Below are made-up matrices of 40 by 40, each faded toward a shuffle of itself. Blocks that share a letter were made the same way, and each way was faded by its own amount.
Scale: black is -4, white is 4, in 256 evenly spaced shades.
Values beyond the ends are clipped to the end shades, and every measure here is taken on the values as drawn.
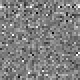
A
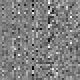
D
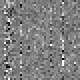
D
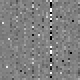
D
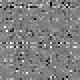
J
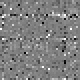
J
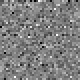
A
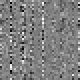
D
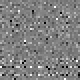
J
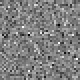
A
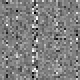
D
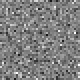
A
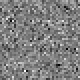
A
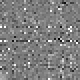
J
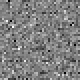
A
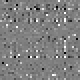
J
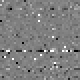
J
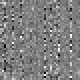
D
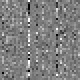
D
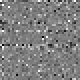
J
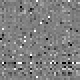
J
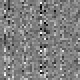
D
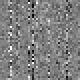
D
